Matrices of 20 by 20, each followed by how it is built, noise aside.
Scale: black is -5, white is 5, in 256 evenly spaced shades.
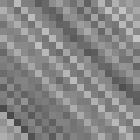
Toeplitz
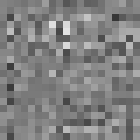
low rank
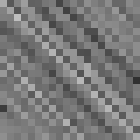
Toeplitz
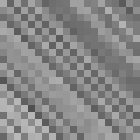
Toeplitz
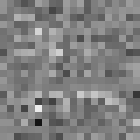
low rank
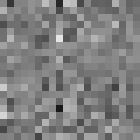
low rank
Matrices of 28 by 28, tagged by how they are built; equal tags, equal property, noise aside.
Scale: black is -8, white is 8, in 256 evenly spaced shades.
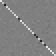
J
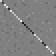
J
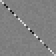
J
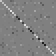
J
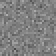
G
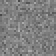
G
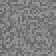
G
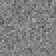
G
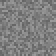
G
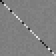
J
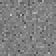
G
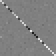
J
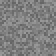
G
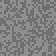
G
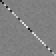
J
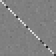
J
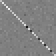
J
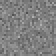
G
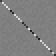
J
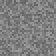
G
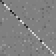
J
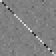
J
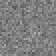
G
